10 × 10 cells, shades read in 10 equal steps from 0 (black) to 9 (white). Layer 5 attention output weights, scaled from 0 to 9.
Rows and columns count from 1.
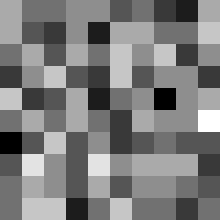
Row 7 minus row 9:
-4 -3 2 0 -1 -1 -2 -1 -1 0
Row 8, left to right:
3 8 5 3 8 5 6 6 6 2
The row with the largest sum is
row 8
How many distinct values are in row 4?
4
